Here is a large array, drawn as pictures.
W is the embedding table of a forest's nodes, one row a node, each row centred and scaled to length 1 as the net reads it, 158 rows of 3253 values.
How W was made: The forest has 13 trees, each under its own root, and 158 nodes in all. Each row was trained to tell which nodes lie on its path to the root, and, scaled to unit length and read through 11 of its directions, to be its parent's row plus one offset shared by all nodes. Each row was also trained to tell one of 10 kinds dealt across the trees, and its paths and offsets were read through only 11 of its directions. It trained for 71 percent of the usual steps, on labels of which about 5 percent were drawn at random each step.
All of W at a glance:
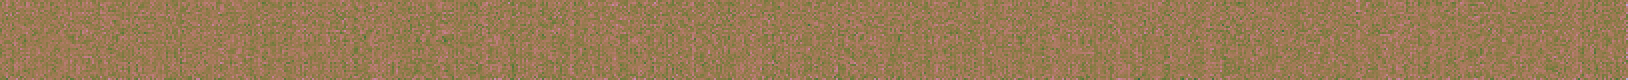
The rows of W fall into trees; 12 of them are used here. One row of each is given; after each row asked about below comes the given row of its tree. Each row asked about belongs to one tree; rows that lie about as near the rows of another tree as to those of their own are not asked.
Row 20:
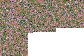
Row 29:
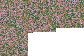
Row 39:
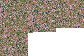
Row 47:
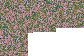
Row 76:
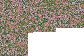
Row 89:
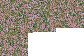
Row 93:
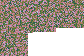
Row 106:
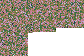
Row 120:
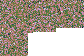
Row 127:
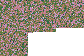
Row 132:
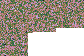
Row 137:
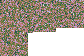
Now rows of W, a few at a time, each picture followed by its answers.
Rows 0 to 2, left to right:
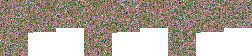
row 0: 20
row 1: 39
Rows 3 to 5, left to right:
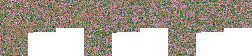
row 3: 20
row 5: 137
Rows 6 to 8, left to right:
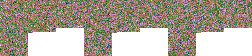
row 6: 106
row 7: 93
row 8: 29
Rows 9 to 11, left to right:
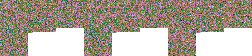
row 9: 106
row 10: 93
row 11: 106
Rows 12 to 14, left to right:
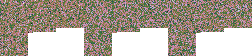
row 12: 120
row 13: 127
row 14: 106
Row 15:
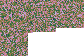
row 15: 120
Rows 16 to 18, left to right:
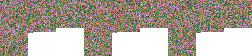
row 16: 120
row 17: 127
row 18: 106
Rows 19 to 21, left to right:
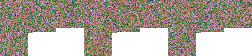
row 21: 29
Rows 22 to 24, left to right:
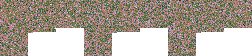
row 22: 76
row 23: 47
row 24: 137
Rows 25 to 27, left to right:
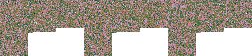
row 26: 132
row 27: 137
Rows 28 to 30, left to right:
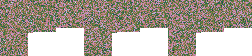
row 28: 20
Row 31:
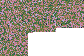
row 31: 106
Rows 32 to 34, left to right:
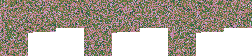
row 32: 39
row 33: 120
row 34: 39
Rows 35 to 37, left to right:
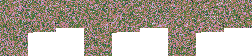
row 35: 47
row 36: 132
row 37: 120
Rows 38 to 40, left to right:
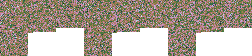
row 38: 127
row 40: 29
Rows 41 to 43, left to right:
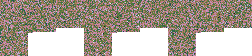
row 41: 89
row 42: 47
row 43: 20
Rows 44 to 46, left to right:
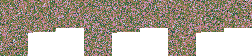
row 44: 29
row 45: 39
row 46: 132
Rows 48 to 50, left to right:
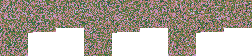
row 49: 137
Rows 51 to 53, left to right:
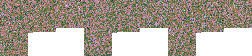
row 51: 106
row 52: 127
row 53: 120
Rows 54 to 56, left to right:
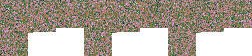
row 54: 127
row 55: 20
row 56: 106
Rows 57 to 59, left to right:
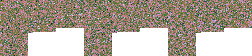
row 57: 106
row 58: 39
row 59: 132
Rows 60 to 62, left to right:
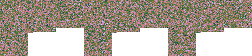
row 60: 127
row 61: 93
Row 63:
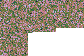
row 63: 132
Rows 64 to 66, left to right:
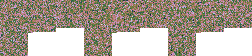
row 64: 29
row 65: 132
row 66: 120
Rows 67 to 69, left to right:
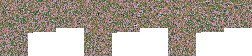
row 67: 120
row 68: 137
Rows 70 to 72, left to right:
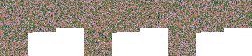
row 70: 93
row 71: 106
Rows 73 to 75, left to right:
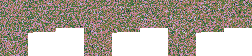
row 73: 120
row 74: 93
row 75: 20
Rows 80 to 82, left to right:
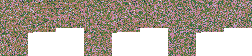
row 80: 76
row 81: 39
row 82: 39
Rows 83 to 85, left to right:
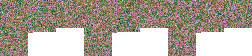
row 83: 93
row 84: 93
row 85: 120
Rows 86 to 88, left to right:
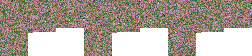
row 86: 137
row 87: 39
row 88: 29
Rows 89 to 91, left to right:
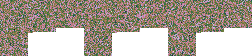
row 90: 29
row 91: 76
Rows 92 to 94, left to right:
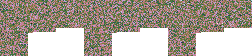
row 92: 137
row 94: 47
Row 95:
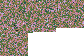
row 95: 132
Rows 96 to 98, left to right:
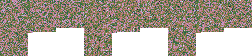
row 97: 120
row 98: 127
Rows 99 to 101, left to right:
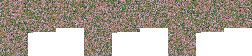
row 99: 29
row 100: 127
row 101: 106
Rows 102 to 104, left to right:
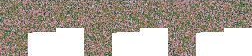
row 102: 20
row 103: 132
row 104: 20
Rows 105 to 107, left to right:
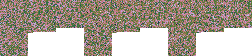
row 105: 29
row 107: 29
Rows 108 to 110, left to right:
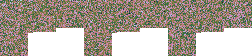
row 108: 47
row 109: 106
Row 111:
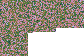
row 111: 137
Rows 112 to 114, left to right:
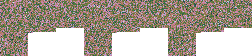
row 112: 20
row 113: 20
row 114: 89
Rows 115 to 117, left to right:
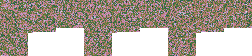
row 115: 132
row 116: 47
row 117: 127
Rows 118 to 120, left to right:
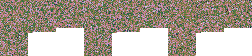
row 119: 106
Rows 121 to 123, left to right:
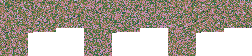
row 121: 39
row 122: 106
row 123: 127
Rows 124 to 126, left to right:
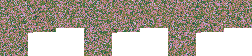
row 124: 29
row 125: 127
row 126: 120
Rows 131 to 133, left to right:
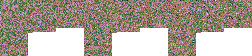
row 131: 137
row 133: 127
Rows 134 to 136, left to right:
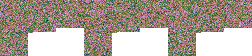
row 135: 29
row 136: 137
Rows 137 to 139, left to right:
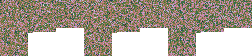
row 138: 76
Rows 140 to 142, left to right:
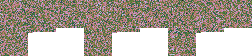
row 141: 76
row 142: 39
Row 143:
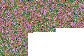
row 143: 127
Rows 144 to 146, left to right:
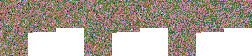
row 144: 20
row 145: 137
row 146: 76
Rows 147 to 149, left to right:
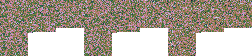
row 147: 120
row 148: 29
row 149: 127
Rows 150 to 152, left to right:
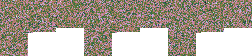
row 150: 20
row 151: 29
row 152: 137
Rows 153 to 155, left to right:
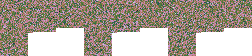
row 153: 132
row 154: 20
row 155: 20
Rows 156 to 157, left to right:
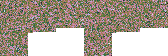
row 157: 89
